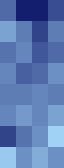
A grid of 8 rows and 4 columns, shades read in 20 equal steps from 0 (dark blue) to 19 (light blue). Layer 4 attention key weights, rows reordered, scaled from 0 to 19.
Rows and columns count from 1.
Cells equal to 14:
2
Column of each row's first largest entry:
1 1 2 4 3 4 4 1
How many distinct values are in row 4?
4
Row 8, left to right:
18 12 15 12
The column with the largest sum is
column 4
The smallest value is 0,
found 2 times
